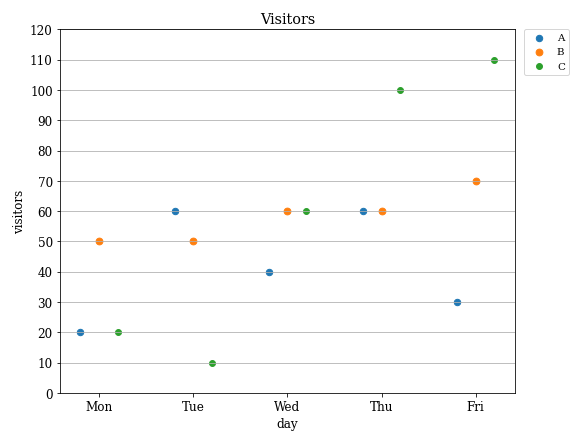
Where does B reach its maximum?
Fri
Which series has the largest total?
C
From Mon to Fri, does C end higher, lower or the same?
higher
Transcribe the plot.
Title: Visitors
x-axis: day, ticks Mon Tue Wed Thu Fri
y-axis: visitors, ticks 0 10 20 30 40 50 60 70 80 90 100 110 120
Legend: A, B, C
Values:
A: 20 60 40 60 30
B: 50 50 60 60 70
C: 20 10 60 100 110
